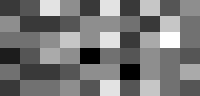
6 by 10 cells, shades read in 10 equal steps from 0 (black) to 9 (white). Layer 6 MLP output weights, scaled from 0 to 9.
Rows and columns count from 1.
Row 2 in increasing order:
2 2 2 3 4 4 5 5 5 7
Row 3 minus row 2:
-1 2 3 4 0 3 -2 4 2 0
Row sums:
45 39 54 34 36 43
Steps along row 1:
up up down down up down up down up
